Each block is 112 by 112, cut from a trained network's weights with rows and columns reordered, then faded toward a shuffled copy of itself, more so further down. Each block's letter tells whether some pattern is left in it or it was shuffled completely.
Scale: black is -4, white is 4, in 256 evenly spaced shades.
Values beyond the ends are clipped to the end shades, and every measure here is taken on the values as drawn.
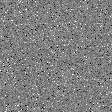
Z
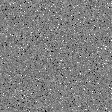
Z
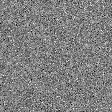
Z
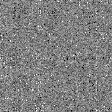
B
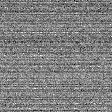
B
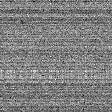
B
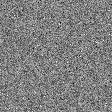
Z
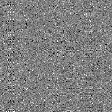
B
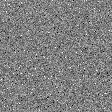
Z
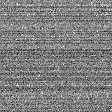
B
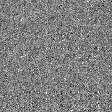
B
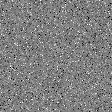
Z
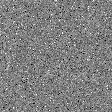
Z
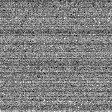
B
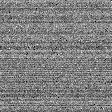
B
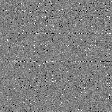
B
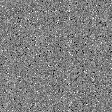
B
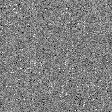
B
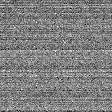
B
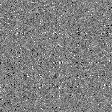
B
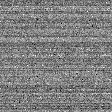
B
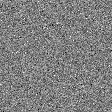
Z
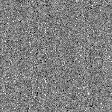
B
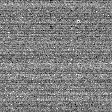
B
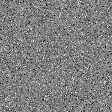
Z
